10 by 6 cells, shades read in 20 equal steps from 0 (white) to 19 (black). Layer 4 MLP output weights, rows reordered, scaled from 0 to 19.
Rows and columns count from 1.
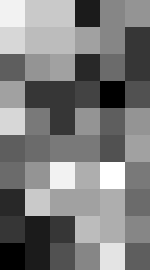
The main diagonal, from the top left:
1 5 7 14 12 7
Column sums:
99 99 92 99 87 108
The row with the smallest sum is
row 7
